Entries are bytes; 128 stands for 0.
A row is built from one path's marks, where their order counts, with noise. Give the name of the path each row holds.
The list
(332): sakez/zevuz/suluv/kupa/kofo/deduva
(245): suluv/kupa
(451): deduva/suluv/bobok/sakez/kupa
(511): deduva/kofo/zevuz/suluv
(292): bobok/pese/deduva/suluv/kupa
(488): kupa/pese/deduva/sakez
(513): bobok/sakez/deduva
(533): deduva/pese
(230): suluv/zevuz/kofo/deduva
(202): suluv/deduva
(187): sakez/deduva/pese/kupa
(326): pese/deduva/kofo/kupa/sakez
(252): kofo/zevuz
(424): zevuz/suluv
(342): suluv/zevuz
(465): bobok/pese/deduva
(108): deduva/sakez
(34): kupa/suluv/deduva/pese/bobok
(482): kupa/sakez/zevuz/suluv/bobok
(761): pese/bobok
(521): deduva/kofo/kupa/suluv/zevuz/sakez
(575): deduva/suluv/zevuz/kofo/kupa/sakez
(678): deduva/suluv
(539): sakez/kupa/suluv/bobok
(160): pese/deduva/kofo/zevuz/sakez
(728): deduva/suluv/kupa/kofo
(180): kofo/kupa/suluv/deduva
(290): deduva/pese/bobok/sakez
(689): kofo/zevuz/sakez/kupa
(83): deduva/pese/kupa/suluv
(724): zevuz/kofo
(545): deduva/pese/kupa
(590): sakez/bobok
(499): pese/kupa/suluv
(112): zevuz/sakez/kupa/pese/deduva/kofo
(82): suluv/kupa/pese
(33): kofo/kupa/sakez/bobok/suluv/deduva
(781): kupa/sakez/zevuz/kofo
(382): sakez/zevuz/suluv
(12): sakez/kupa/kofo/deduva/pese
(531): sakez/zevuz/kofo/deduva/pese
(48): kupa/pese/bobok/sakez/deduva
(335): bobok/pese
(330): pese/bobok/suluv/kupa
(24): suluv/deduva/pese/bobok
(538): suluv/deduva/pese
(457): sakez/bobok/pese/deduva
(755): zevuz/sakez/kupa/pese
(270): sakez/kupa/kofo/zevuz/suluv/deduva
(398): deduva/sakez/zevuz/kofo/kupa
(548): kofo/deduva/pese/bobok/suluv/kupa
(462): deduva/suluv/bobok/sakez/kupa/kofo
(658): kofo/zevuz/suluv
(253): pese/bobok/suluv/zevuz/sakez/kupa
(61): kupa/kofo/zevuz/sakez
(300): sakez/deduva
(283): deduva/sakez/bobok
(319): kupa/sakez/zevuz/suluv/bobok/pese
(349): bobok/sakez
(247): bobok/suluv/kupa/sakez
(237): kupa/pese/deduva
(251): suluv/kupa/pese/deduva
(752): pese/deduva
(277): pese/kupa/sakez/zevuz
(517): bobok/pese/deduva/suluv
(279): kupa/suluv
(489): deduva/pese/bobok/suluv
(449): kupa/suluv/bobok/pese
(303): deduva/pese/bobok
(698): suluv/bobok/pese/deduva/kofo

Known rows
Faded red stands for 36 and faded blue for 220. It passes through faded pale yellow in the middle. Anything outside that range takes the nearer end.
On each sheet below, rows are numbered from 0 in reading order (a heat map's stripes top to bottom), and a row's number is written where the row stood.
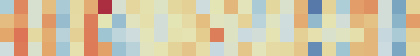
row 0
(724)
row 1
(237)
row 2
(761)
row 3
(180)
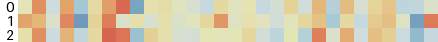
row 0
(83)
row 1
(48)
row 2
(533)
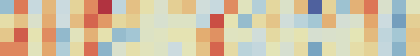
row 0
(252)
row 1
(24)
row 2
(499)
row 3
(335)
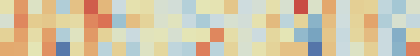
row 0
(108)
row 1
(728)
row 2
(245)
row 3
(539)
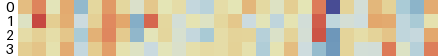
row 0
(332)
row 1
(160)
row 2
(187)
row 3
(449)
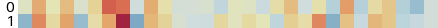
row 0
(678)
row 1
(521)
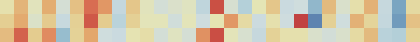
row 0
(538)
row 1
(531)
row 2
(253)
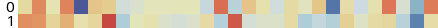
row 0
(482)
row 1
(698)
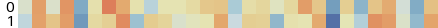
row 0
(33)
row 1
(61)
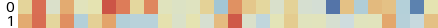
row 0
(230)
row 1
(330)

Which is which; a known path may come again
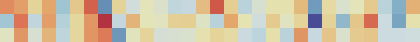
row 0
(349)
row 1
(658)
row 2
(545)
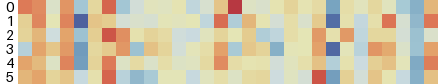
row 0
(292)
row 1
(482)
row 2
(290)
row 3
(61)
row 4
(48)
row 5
(12)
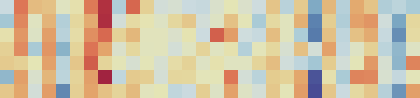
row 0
(575)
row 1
(724)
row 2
(342)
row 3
(489)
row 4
(34)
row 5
(689)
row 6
(382)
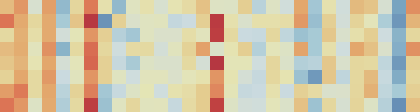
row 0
(237)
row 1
(513)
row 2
(82)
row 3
(488)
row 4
(251)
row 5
(245)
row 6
(761)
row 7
(465)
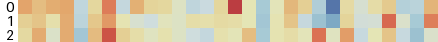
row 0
(247)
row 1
(449)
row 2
(283)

